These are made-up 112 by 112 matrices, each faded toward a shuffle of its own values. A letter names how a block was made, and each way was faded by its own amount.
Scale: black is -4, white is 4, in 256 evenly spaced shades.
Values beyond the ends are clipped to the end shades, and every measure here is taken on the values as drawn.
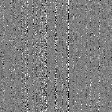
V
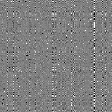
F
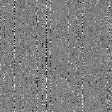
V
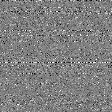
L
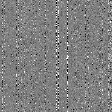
V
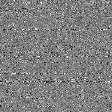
L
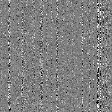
V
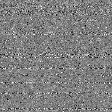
L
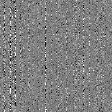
V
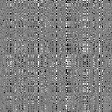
F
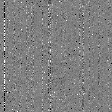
V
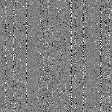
V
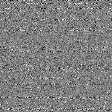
L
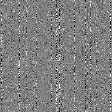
V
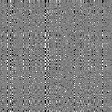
F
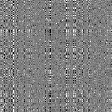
F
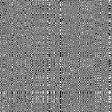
F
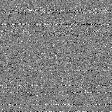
L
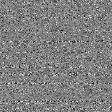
L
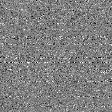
L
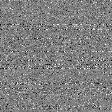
L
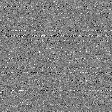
L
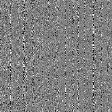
V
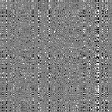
F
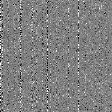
V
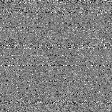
L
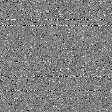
L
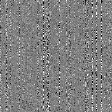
V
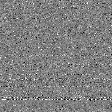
L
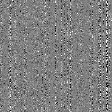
V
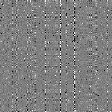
F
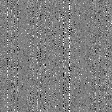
V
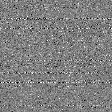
L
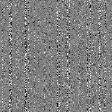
V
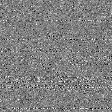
L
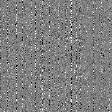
V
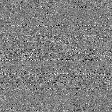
L
